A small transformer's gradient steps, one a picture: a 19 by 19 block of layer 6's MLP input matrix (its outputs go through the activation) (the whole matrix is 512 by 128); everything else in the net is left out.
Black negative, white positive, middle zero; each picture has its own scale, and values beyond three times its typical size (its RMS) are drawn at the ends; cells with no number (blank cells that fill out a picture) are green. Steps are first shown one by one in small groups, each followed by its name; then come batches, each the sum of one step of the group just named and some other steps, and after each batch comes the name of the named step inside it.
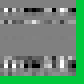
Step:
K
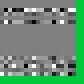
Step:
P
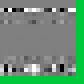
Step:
P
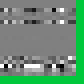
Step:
K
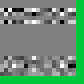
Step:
K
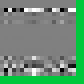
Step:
P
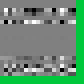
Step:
K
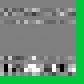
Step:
P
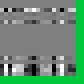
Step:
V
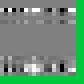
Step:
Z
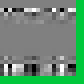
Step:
V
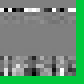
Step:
V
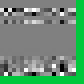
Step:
V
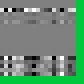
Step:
V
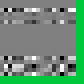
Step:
V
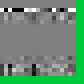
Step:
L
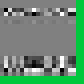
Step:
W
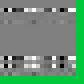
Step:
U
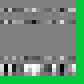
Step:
U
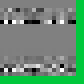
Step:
L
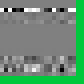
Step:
L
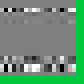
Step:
W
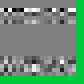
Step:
W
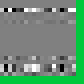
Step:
U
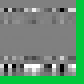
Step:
L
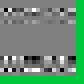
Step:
W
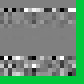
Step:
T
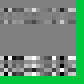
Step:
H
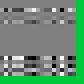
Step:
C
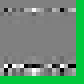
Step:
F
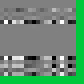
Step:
C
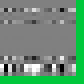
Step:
F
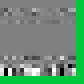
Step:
F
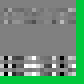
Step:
H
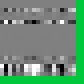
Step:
F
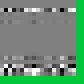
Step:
F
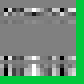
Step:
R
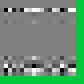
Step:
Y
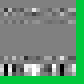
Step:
R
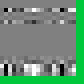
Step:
Y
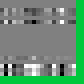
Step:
R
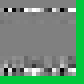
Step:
Y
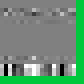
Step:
R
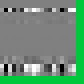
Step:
Y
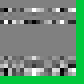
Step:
Y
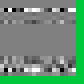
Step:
Y
